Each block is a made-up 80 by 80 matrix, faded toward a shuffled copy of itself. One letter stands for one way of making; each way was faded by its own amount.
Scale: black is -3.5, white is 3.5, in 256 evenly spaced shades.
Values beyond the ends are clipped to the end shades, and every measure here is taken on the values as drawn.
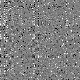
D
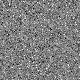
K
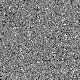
K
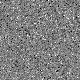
K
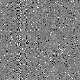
D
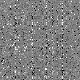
D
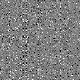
D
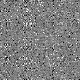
D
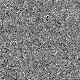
K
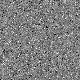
K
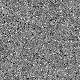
K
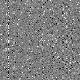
D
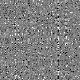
D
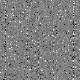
D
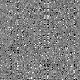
D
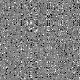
D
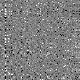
D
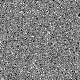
K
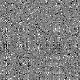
D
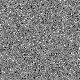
K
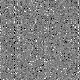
D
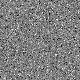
K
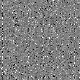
D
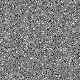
K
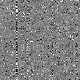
D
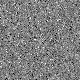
K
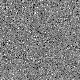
K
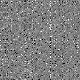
D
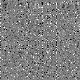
D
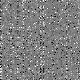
D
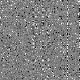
D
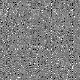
D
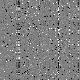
D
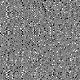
D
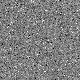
K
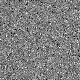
K
